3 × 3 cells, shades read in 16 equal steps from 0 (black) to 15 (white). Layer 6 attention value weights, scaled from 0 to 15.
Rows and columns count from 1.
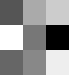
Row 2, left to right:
15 7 0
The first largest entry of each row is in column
3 1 3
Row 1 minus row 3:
-1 2 -2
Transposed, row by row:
5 15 6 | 10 7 8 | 12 0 14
